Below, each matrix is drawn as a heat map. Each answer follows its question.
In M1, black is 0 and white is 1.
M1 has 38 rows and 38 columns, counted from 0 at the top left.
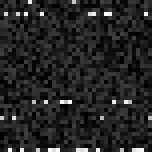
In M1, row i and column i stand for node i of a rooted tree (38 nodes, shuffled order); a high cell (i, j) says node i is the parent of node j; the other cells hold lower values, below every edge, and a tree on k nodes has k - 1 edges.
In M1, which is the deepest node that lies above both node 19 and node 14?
37
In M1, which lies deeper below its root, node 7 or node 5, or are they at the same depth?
the same depth
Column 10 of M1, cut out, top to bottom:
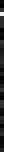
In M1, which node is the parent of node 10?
3
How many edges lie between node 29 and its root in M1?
0
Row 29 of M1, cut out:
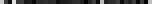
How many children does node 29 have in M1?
4
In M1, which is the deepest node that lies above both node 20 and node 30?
37
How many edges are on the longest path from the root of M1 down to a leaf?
2
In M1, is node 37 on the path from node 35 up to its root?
yes
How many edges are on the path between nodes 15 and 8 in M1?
2
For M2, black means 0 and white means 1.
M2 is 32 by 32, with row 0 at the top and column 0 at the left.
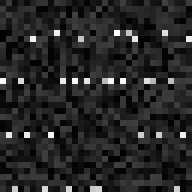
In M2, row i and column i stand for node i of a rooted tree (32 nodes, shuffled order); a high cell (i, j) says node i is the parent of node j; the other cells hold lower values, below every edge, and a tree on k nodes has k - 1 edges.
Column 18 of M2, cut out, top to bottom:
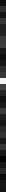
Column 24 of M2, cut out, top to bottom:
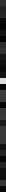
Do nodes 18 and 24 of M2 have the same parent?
yes
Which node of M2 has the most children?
13
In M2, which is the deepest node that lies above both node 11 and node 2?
31
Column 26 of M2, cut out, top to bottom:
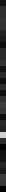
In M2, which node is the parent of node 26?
22
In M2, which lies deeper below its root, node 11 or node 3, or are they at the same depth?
the same depth
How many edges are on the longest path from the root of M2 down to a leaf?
2
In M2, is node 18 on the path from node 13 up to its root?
no
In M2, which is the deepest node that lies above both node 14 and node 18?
13
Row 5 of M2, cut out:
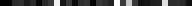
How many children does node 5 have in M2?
4
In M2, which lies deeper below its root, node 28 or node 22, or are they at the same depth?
node 28
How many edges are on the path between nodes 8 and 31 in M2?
3
